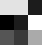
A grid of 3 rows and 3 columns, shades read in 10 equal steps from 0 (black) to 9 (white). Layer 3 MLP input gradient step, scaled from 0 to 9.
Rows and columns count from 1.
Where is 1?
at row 1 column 3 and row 2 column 2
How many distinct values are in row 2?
3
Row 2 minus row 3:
-3 -1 3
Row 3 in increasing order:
2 3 6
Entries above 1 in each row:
2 1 3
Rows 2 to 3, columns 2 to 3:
1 9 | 2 6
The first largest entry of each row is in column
1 3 3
